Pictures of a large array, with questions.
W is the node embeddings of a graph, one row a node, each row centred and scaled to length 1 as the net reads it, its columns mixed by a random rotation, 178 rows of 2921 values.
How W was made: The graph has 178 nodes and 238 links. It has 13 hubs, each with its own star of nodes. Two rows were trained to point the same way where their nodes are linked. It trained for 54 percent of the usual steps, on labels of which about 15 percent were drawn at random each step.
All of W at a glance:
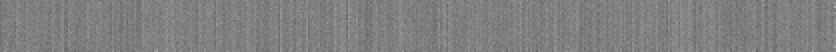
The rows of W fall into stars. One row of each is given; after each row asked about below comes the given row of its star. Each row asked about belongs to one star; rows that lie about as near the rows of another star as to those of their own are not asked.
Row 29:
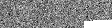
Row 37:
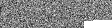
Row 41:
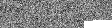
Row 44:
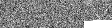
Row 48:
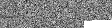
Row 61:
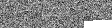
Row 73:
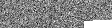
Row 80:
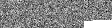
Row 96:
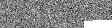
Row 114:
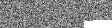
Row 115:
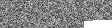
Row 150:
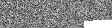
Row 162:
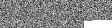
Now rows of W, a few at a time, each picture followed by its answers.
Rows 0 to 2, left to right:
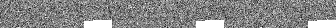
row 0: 115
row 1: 41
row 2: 29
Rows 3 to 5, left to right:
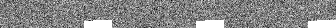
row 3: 37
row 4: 73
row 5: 48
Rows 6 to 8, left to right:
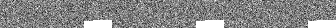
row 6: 162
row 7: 115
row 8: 162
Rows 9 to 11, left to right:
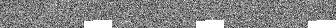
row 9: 37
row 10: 162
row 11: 96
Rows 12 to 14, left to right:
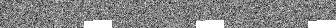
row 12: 29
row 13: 96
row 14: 80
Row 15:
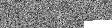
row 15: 41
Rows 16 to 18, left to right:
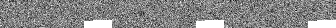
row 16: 114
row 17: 96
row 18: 114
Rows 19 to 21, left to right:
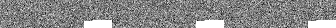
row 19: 48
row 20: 80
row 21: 162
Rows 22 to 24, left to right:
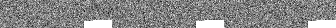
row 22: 37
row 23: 96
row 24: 162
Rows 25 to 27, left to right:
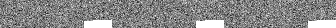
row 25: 48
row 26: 44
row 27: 48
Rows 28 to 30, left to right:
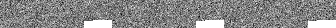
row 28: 61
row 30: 162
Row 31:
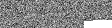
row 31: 61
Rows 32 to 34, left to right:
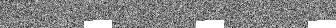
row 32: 114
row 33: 80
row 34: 44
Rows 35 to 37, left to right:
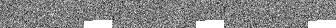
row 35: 48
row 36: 114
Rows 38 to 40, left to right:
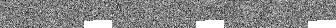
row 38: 162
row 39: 115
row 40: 29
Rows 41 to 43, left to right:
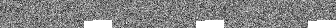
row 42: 150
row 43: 29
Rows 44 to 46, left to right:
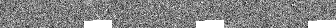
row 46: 150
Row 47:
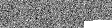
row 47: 41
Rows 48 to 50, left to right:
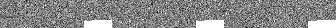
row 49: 162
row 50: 96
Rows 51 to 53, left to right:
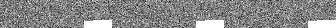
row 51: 115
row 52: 114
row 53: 48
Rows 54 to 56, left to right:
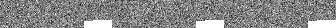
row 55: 29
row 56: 29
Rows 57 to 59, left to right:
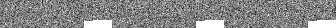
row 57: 115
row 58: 61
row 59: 44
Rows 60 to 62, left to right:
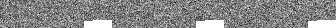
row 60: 114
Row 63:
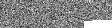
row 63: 114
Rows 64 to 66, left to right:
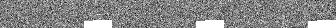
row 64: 115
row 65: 73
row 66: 41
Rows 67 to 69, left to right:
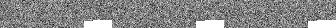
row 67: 29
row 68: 73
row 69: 44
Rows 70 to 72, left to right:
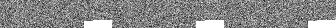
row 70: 80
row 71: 80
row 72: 48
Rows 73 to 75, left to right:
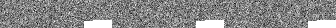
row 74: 150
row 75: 73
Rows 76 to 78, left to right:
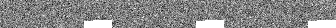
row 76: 44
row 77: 44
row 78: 162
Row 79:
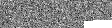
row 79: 80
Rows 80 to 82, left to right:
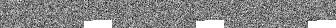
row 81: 80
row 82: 61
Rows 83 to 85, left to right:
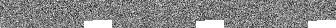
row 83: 162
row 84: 61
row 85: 150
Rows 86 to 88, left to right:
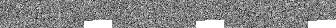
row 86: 41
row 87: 41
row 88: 150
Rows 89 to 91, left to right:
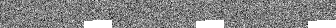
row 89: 150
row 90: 115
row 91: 73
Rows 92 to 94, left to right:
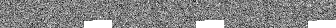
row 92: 61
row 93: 80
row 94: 96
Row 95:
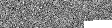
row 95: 73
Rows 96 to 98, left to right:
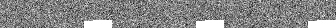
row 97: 114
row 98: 44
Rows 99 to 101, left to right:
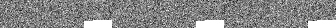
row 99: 115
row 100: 96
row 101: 37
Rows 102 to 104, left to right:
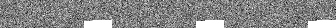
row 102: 48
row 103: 44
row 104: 61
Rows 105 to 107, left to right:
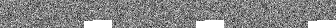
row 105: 80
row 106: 80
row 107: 73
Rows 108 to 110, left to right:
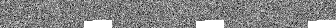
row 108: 41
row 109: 114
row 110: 48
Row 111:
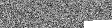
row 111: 150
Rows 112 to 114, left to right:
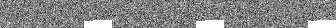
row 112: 162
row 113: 48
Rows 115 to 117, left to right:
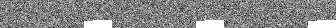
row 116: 162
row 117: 44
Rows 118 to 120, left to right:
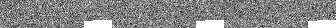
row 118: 61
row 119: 29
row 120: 114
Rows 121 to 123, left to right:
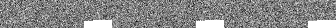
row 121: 61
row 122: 48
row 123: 115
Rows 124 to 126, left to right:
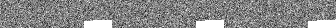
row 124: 48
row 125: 114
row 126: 115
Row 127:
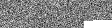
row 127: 73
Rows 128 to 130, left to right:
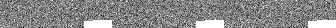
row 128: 96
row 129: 150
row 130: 41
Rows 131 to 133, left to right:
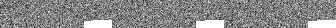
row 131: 37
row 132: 73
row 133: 80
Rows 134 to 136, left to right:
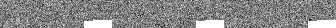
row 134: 80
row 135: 48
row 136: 114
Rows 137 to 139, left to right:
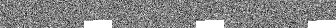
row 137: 162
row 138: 48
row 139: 73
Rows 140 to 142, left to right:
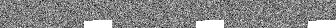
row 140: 162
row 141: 114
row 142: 80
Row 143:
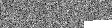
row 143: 37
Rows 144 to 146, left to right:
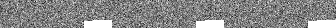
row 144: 150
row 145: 114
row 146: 115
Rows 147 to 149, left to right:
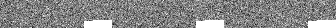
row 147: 37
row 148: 44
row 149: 150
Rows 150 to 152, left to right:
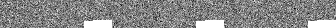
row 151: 150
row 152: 162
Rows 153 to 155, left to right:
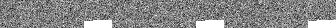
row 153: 29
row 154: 37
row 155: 114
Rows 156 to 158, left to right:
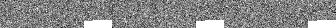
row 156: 162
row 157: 37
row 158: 73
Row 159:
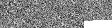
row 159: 150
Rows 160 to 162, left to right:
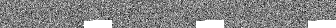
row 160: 96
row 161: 41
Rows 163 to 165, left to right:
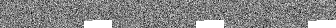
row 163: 96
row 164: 96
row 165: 96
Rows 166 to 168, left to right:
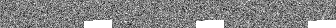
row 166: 44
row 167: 37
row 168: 44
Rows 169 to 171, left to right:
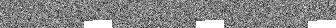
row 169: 73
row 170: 41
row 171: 37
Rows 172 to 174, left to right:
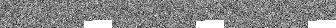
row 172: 48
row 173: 44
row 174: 44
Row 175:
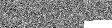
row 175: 44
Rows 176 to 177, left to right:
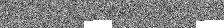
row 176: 80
